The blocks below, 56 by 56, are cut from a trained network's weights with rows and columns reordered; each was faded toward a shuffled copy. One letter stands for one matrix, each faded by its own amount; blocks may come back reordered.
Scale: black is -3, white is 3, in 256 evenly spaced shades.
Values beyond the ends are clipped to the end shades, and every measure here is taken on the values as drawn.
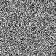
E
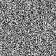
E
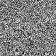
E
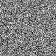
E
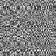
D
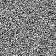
E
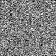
E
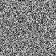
E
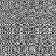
D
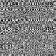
D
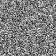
E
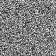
E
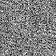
E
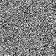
E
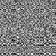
D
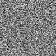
E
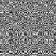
D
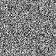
E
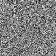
E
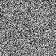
E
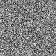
E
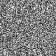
E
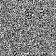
E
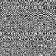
D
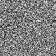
E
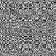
D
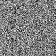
E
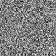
E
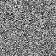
E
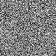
E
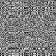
D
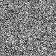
E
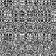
D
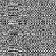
D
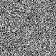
E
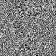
E
